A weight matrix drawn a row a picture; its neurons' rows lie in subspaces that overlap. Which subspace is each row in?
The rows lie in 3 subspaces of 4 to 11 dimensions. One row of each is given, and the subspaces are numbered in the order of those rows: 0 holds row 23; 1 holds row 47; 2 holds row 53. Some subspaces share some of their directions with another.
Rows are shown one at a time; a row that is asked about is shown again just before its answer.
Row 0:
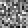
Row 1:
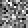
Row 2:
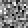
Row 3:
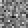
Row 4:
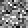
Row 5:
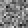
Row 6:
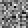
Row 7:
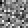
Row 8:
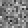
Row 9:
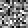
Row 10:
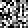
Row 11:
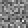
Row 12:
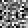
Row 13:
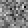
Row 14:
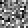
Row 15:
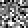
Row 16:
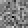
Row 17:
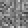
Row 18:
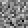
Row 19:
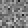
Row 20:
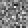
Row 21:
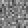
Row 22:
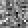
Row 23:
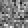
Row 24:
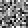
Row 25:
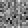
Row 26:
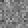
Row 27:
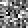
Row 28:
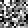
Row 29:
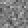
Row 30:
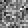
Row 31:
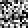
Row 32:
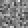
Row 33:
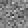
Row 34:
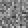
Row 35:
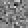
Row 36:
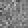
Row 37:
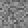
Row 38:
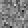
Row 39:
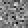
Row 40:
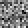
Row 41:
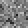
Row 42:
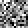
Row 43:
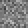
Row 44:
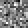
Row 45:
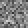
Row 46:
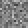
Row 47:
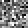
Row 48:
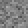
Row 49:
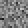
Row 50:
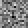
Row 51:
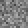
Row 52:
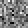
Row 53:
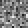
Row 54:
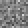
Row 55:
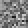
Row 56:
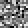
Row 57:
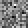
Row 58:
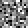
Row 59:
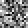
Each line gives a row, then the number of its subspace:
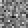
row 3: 2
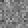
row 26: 1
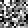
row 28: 1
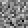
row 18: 1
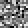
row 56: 1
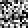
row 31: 0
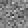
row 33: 1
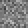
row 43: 1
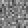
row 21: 1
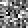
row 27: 1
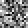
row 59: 1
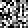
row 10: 1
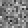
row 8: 1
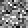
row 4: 1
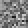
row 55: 0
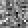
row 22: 1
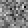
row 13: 1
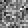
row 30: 1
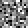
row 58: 1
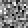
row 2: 1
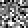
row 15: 1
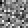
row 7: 2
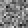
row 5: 1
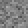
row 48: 1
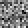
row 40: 0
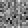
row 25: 1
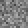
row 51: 1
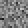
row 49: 2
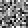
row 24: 0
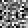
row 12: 1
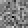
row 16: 1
